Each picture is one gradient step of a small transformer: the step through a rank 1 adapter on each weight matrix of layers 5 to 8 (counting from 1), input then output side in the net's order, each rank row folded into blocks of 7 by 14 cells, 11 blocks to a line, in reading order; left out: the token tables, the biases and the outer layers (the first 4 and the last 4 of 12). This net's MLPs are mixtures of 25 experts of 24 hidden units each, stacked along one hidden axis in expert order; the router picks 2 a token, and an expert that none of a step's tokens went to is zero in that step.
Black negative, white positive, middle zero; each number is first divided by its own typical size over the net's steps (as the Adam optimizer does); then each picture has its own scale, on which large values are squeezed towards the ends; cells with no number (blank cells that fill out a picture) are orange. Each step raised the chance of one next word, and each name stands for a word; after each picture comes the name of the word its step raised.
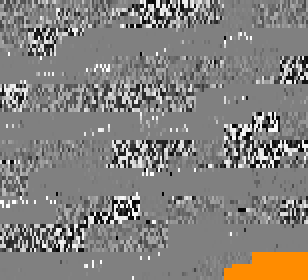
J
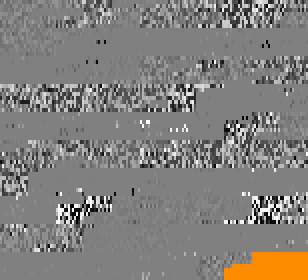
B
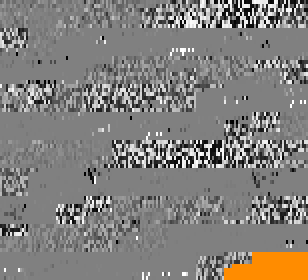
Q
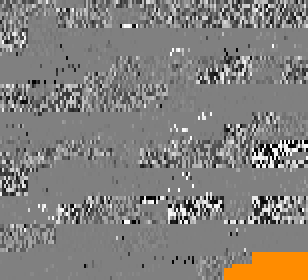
B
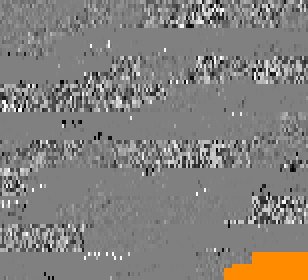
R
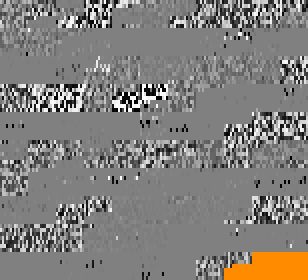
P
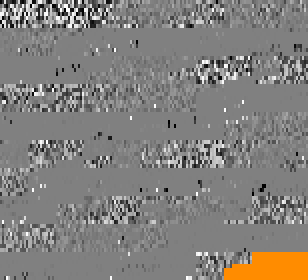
R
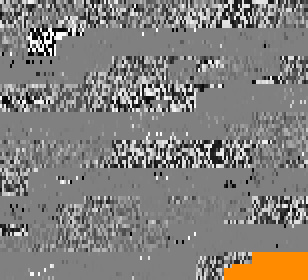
Q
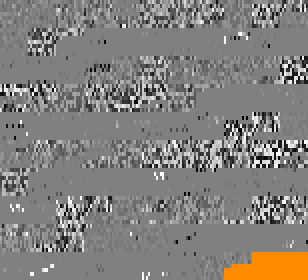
R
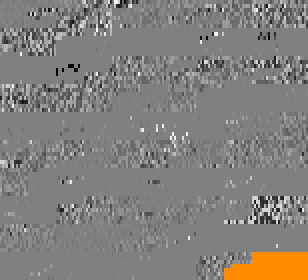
B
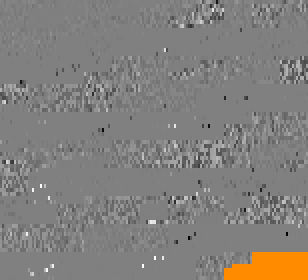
R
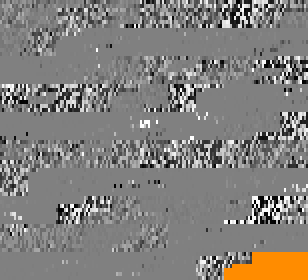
B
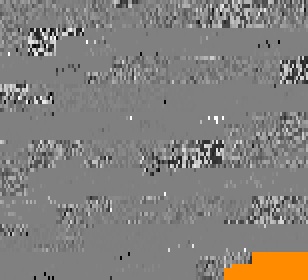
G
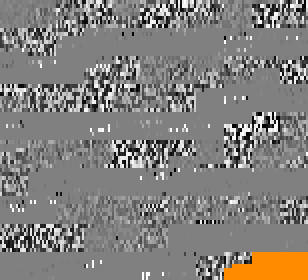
J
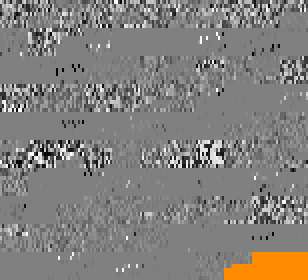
R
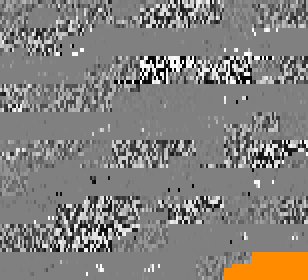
J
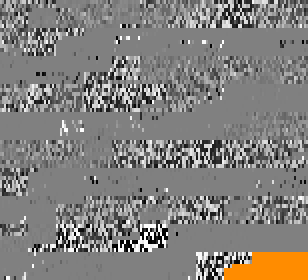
Q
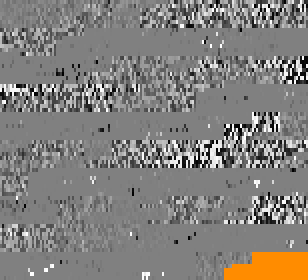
R
